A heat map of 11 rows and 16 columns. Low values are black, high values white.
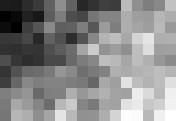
Ninth with the lowest average: top left. Slope: up to the bottom right. Stripes: none. Ninth with the highest average: bottom right.
